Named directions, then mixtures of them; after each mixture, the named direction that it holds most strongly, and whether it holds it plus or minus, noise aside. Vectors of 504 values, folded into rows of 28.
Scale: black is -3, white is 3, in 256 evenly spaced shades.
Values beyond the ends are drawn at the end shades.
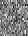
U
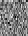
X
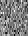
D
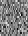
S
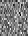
S, minus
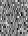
S, plus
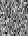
D, plus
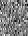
U, plus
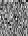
X, plus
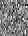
U, plus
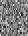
S, plus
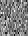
D, plus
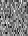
D, plus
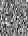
S, plus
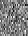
U, plus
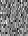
D, plus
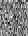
X, plus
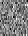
U, minus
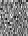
X, plus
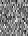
U, minus
